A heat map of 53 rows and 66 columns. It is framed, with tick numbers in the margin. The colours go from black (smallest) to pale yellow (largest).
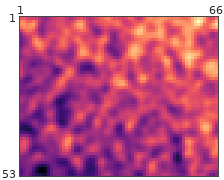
Grain: blotchy. Ninth with the lowest average: bottom left. Slope: up to the top right. Ninth with the highest average: top right. Mirror symmetry: none.
